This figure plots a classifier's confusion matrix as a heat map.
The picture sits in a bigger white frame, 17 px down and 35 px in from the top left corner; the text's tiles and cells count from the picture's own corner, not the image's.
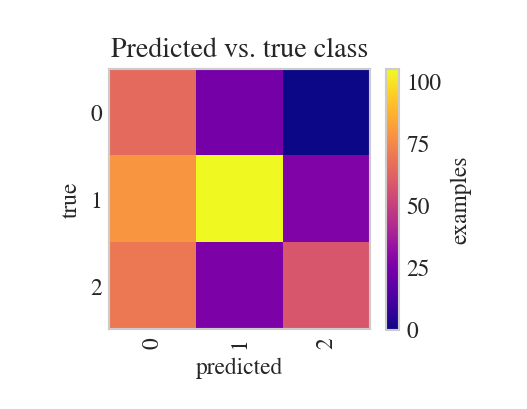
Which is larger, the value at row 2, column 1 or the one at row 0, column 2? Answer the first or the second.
the first
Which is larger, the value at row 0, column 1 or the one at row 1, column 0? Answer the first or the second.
the second
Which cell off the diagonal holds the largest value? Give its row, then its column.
1, 0
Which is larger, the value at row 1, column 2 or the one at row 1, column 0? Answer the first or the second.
the second
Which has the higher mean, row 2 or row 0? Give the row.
2
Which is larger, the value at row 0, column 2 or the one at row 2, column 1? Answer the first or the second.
the second
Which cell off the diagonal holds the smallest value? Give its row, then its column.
0, 2
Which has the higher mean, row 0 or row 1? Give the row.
1
